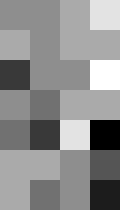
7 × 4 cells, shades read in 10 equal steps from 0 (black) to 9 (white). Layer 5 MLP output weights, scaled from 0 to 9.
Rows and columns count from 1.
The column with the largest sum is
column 3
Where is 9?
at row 3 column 4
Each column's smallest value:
2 2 5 0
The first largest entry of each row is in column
4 1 4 3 3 1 1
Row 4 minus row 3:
3 -1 1 -3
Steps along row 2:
down up same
